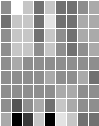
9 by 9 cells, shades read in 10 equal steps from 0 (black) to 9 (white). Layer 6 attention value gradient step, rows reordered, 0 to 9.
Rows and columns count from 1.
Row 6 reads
5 5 5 5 6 5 5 6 4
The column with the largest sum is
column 3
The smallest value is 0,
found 2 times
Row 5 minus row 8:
0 3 0 -1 1 -2 -1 0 0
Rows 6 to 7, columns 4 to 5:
5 6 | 5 5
